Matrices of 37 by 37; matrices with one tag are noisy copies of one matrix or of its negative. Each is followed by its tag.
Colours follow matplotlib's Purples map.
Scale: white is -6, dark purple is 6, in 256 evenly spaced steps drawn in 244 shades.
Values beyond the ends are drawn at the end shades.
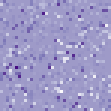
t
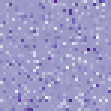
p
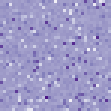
p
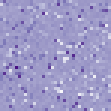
t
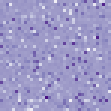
p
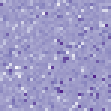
t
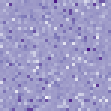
p
